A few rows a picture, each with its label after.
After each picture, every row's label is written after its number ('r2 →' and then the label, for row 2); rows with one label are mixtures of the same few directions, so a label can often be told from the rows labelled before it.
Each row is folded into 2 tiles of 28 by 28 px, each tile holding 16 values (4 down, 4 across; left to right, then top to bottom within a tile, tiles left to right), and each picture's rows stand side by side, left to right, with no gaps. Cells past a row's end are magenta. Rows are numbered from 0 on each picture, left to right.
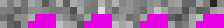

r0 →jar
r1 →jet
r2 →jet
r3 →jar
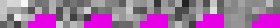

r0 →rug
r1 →rug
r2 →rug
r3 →rug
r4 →jar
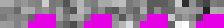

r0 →rug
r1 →jet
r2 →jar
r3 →jar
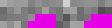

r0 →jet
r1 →jet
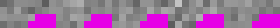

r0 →rug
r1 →rug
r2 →jet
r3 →rug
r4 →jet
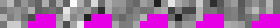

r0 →jar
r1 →rug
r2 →jar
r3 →jar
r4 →rug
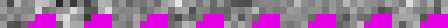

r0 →jar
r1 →jar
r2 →jar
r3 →jet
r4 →rug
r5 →rug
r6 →jet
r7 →rug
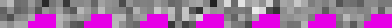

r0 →jar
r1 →jet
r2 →jet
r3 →rug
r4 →jar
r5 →rug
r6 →jet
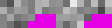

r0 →jar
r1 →rug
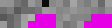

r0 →jar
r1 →rug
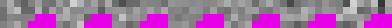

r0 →jet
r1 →rug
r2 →jet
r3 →jet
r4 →rug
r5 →jet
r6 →rug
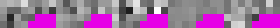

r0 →jet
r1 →jet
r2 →jet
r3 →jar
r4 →jar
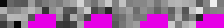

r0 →jet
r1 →jet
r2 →jet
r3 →rug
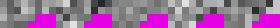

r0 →jet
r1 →jar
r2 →rug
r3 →rug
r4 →jar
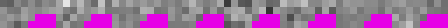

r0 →jet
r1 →rug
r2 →jar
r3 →jet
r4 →jet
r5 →jet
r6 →jet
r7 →jar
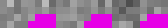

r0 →rug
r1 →rug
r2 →rug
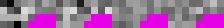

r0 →jet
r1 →jet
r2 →jet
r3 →rug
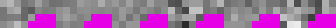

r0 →jet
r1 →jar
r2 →rug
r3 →jet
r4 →jet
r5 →jar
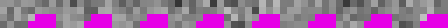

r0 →rug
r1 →jar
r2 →jet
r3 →rug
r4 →jar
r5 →rug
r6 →rug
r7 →jar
